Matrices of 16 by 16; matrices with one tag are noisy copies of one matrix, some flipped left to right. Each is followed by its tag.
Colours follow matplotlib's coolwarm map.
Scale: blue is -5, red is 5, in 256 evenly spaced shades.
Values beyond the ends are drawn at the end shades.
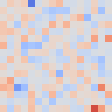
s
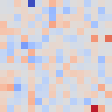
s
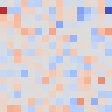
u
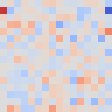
u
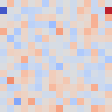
u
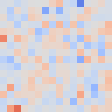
s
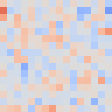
u
